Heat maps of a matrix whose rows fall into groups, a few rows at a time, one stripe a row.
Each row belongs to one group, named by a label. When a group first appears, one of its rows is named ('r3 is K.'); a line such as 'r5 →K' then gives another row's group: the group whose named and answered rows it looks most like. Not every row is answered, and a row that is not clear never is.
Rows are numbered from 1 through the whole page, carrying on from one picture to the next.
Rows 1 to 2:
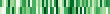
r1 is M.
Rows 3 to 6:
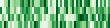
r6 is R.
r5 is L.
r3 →M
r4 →M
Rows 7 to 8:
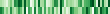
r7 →L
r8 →R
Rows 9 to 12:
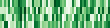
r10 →L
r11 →R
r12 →R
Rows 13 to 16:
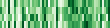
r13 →M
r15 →M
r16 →M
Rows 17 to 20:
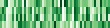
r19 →R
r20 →L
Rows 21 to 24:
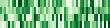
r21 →L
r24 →M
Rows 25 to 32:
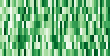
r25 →M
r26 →R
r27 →M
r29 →R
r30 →L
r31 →L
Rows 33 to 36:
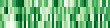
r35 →R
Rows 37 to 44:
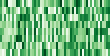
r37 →R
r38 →M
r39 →L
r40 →R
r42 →R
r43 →M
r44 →M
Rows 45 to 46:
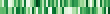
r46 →L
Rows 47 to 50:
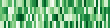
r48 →R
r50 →M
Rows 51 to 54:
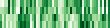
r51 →M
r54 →L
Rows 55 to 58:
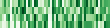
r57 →M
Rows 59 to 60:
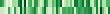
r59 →R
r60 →M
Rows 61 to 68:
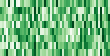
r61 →M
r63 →R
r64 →M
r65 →L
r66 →L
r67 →M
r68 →R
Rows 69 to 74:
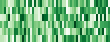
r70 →L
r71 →M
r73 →L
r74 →M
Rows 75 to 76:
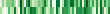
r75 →M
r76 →M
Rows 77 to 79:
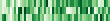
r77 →M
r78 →L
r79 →R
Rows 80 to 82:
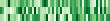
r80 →M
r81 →R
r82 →M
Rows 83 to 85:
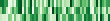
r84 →R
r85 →M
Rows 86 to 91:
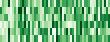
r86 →M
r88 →R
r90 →M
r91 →M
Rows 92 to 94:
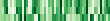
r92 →R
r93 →R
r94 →L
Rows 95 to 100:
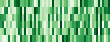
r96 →R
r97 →R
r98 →R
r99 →R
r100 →M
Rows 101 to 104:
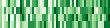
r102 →L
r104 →M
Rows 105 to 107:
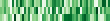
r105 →L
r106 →R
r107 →M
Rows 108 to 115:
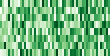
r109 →L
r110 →M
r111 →L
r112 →R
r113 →M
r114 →R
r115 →M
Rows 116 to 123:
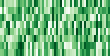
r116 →R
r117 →L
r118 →R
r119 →M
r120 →M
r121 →R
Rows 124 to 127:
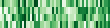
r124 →R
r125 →L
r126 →L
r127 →R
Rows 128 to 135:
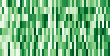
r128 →M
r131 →M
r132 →R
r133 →R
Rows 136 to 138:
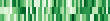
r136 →L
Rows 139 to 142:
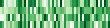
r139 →R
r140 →L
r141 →M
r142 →L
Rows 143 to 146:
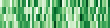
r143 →R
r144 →L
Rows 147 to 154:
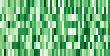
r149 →L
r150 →M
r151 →L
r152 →R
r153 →L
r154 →R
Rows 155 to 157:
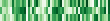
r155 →R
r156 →L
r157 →R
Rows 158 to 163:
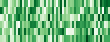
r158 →R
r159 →R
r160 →L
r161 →M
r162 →L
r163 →M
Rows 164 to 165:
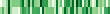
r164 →M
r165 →M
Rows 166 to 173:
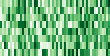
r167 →L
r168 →M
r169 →L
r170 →M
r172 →R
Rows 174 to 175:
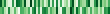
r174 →R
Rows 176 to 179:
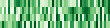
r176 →L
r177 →M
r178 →M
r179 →R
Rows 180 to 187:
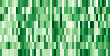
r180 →L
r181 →R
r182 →R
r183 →L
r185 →L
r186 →M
